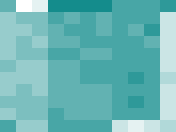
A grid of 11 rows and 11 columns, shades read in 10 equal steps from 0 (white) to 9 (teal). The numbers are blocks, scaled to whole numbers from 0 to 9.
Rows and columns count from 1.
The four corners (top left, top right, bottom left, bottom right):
6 8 7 3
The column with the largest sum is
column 6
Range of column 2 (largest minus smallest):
5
